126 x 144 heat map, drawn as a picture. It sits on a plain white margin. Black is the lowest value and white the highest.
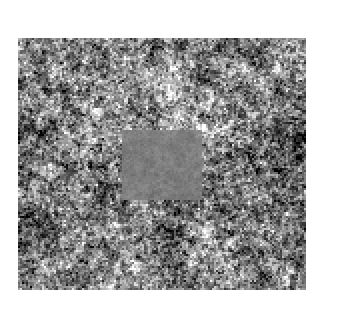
Odd rows or columns: none. Odd patch: calmer, in the centre. Histogram: bell-shaped. Calmest part: centre. Ninth with the highest average: top middle. Slope: none. Ninth with the lowest average: middle right. Average level on the scale: 50%.
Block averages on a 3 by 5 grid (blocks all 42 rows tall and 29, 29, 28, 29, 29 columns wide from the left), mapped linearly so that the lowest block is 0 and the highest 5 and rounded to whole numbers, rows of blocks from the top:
3 4 5 3 3 / 2 3 3 3 0 / 2 4 2 4 2
